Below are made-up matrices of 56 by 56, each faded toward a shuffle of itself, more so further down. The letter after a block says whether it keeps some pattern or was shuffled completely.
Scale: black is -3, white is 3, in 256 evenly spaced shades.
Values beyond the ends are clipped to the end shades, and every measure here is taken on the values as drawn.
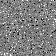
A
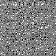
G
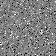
A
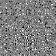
G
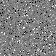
A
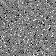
A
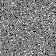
A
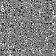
G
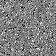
A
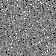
A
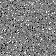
A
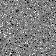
A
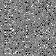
G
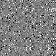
G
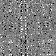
G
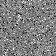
A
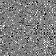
G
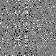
G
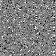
G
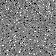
A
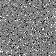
A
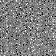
G
